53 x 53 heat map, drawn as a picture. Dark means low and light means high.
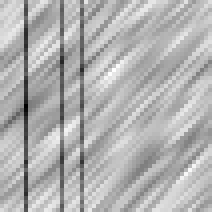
Average level on the scale: 70%. Ninth with the lowest average: middle left. Histogram: skewed, a long tail of low values. Odd lines: columns 7, 16 and 21.
